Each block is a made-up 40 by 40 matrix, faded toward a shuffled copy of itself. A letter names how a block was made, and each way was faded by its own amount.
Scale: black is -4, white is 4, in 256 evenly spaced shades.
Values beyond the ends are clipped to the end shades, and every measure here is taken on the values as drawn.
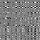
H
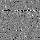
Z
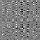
H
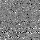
Z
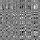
H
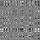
H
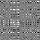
H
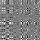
H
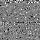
Z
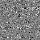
Z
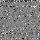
Z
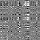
H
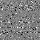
Z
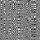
H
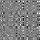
H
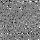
Z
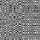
H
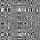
H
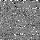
Z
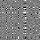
H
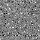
Z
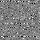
Z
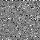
Z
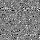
Z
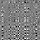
H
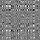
H
